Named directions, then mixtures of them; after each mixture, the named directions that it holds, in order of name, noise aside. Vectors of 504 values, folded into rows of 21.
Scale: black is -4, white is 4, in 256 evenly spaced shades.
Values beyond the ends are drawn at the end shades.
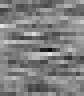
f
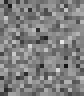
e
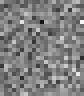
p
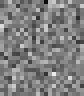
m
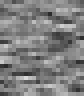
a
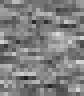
a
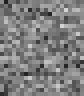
a, e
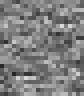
a, p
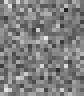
e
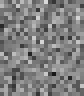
m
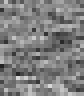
a, e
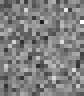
e, p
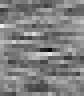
f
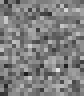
a, e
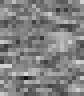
a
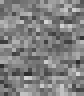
a, p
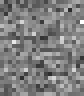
e, f, p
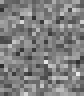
a, p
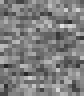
a, e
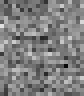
e, f, m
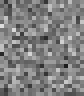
e, f, m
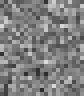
a, e, m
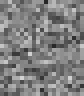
a, m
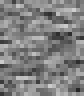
a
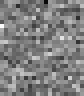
a, f, m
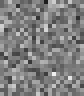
m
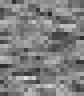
a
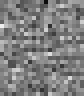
f, m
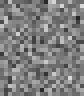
e, m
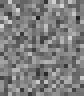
e, m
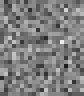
e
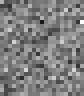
e, p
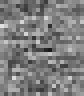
f, m
